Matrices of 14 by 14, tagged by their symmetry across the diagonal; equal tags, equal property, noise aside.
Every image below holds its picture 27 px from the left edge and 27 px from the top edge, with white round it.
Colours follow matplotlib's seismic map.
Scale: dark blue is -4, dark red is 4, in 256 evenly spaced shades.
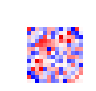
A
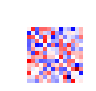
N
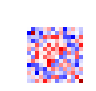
A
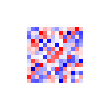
A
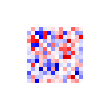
N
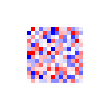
N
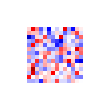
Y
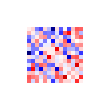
A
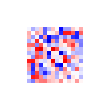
N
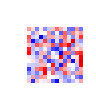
Y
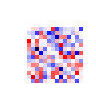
Y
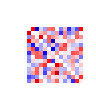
Y
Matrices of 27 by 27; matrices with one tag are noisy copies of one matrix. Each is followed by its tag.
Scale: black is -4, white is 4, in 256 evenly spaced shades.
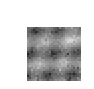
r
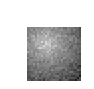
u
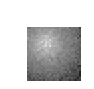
u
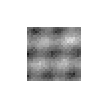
r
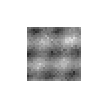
r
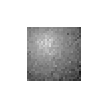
u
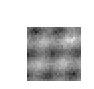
r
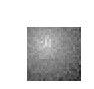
u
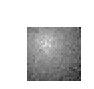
u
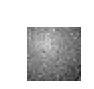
u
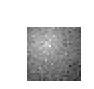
u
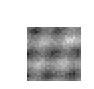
r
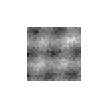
r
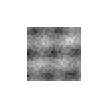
r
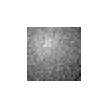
u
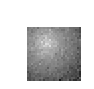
u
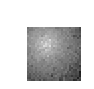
u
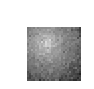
u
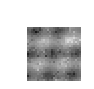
r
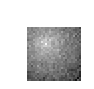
u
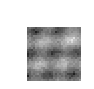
r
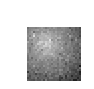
u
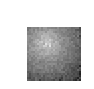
u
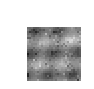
r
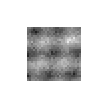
r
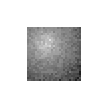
u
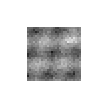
r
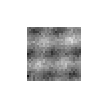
r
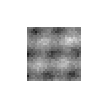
r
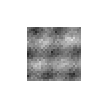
r
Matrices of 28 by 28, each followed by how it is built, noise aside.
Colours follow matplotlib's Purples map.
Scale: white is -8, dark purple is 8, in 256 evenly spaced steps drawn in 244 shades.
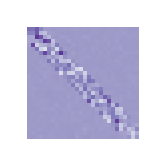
banded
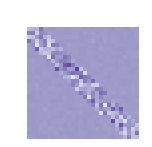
banded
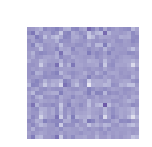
low rank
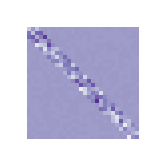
banded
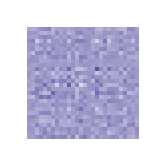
low rank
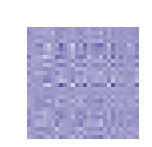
low rank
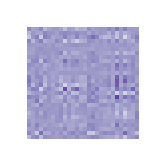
low rank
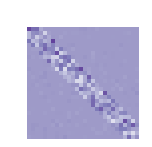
banded
